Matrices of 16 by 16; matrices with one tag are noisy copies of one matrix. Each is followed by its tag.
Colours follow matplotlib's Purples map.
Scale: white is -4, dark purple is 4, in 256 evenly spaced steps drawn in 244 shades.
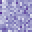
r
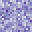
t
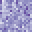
r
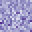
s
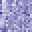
r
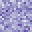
t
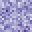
t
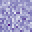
s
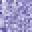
r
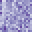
r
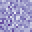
s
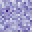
t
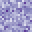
t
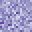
s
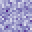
t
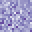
s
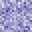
t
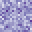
t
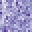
r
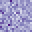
s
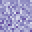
s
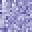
r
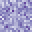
t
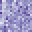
r
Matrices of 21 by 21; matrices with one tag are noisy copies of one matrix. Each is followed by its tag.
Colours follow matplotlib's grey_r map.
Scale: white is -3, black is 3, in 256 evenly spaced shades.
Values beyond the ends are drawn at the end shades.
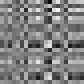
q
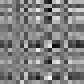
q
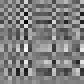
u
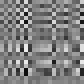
u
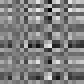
q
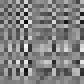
u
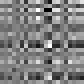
q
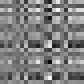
q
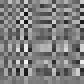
u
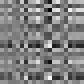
q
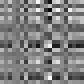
q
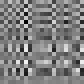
u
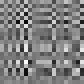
u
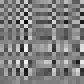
u
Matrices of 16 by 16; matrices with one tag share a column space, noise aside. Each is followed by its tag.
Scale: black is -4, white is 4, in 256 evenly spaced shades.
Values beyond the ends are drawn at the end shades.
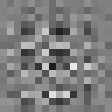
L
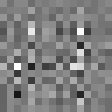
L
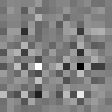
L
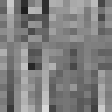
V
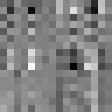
V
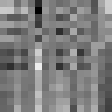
V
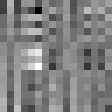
V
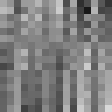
V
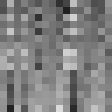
V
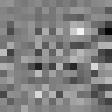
L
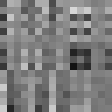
V
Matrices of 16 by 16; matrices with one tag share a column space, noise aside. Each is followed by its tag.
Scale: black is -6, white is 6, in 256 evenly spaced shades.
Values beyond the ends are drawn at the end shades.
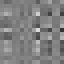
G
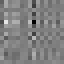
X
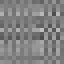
G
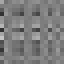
G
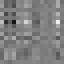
X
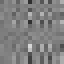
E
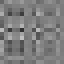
G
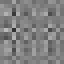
G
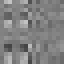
E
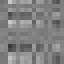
E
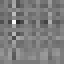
X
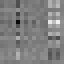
X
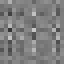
G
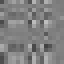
E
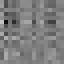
X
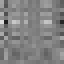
X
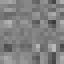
E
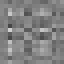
G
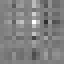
X
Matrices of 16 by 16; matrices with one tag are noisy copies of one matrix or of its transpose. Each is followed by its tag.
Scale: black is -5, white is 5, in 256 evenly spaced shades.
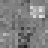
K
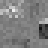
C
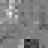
C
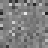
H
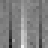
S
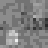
K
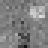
K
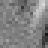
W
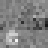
K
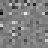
H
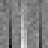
S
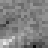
W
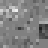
C
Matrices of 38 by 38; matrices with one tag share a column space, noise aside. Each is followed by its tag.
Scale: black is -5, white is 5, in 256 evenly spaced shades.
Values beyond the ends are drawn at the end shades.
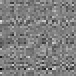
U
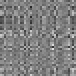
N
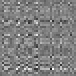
U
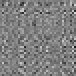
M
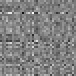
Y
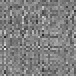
N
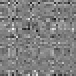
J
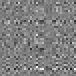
U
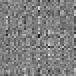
N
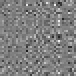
M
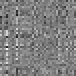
N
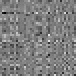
Y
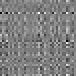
Y
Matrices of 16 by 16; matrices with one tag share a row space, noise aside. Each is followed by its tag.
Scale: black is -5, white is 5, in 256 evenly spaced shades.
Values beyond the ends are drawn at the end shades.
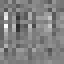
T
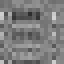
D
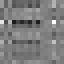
D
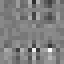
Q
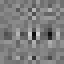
Q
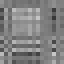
D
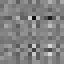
Q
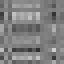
D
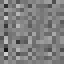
T
